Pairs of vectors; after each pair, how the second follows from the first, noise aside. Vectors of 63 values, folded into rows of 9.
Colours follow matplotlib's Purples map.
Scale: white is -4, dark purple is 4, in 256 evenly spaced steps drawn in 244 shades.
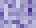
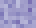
shrunk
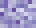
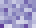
wrapped around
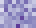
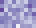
negated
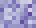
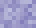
shrunk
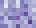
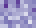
negated
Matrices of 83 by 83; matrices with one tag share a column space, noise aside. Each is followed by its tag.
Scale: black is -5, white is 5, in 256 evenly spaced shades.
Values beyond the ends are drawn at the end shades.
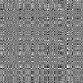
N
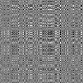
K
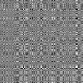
N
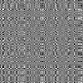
N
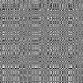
N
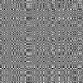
N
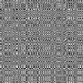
N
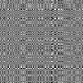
N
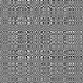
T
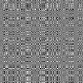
N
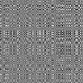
K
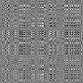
K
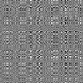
T
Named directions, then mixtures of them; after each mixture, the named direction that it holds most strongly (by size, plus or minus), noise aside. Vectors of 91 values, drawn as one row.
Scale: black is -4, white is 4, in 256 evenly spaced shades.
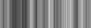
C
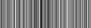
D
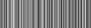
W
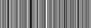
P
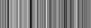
P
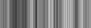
C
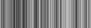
C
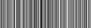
D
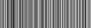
W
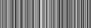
D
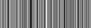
P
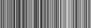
D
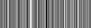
P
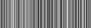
W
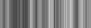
C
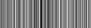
D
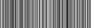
D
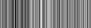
D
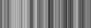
C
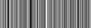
P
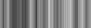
C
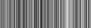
D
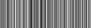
D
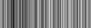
W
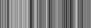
C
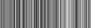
D
